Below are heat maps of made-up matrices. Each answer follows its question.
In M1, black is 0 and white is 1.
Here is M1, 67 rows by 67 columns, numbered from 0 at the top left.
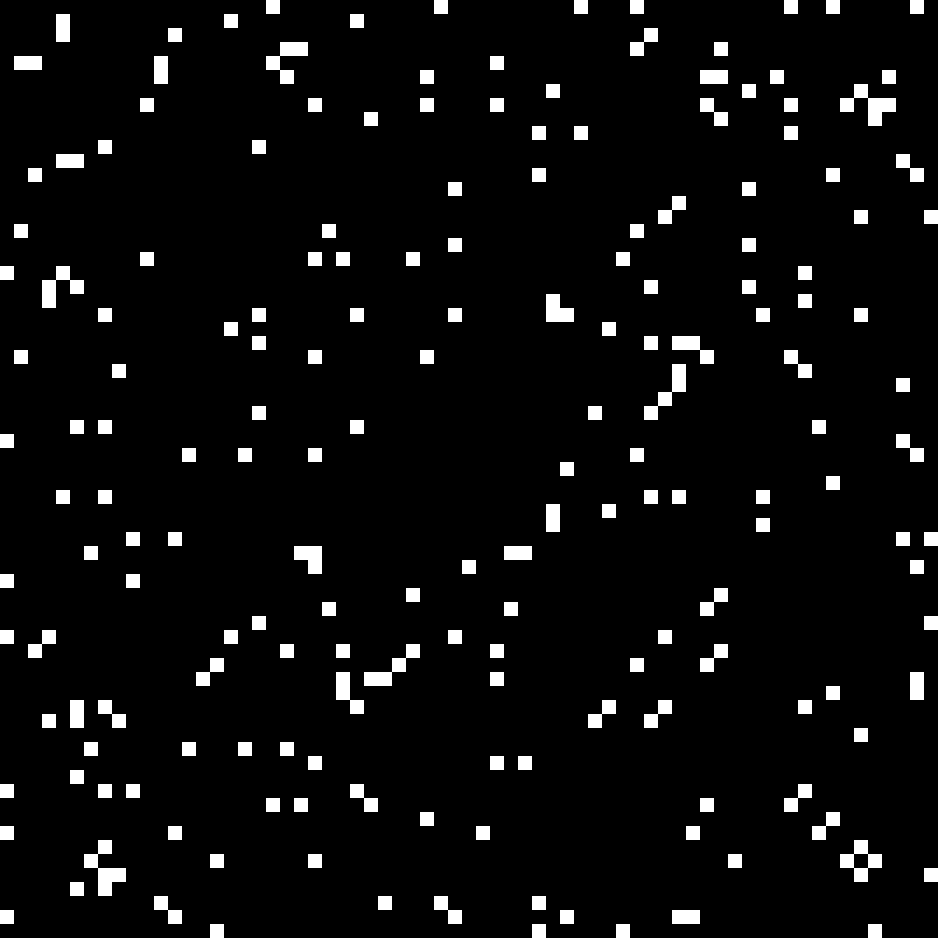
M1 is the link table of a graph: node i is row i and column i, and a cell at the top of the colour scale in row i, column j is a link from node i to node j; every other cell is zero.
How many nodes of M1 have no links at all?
0
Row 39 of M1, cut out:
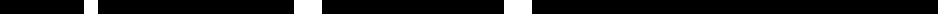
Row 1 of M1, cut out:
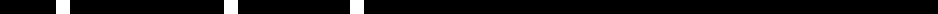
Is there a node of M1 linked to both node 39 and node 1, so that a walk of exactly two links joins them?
no
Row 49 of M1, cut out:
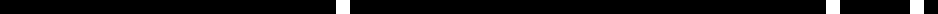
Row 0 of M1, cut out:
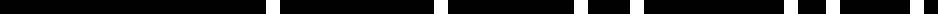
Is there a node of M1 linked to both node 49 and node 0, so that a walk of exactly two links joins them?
yes
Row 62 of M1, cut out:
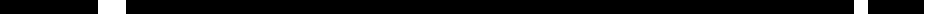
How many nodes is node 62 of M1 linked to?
4
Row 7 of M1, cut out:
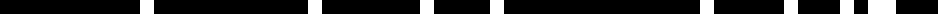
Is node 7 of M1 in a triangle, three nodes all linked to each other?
no
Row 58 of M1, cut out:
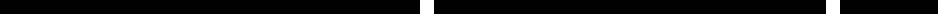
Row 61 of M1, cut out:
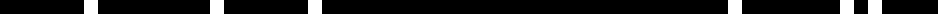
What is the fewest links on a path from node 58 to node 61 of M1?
4
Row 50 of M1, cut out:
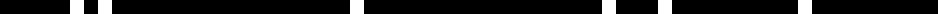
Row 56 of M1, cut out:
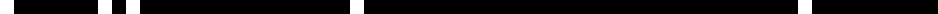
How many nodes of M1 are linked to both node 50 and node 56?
3
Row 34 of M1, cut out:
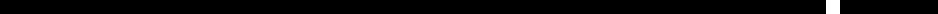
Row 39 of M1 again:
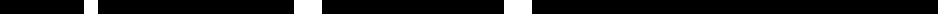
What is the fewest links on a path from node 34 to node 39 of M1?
6
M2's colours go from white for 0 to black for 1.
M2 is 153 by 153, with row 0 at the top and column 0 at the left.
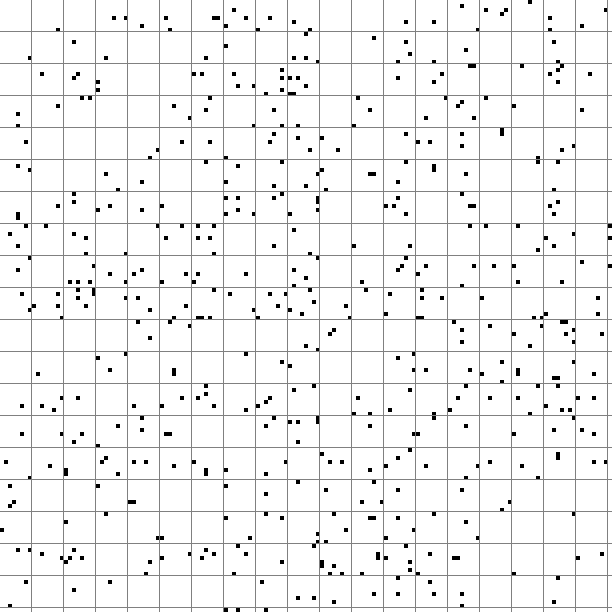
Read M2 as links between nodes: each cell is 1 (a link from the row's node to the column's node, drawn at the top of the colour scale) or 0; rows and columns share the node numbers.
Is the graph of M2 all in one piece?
no
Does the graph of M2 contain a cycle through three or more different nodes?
yes
